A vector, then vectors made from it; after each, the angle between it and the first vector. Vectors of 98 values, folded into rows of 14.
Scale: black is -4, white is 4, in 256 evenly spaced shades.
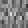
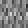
nearly parallel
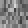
orthogonal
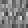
nearly parallel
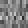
nearly parallel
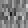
nearly opposite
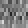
nearly opposite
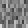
orthogonal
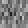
nearly opposite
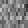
partly aligned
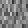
partly aligned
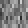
partly opposed
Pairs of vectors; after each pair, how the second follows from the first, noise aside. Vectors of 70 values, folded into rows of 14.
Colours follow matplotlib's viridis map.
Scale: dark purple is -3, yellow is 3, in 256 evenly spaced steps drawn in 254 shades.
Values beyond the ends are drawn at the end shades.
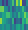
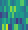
wrapped around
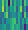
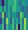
reversed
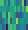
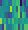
reversed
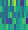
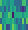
wrapped around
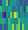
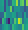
wrapped around
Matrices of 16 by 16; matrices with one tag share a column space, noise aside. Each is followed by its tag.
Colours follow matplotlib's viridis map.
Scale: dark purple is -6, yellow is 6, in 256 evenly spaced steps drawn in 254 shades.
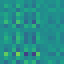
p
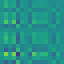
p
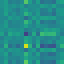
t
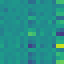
t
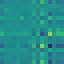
t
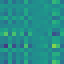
t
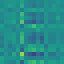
p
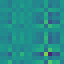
p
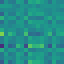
t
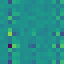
t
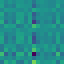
p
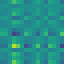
t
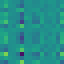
p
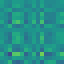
p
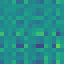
t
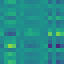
t
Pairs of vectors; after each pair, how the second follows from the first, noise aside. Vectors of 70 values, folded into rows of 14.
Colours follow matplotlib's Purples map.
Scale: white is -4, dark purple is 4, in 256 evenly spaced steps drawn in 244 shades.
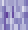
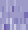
partly zeroed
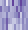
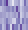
sign-scrambled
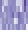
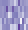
wrapped around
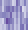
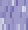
partly zeroed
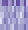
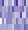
sign-scrambled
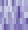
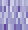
sign-scrambled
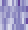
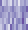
sign-scrambled
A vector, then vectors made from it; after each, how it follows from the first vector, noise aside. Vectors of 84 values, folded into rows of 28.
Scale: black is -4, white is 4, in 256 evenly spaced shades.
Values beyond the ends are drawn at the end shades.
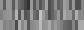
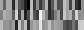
scaled up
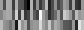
scaled up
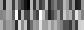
scaled up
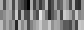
scaled up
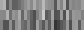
reversed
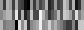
scaled up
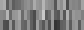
reversed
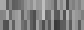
reversed
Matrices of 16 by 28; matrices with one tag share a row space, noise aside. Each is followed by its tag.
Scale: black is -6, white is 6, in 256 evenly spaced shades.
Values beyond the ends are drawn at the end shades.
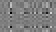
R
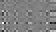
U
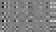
U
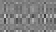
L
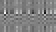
L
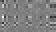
U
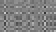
L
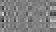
U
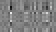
R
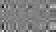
U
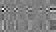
U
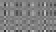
L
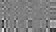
U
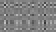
L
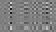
R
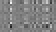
R
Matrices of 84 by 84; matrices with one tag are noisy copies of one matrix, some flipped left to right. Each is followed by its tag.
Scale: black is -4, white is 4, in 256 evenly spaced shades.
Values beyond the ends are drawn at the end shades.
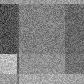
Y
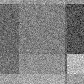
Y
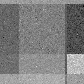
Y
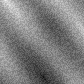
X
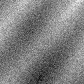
X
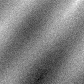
X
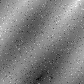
X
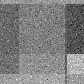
Y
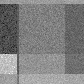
Y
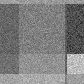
Y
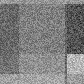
Y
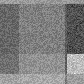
Y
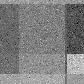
Y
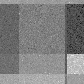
Y
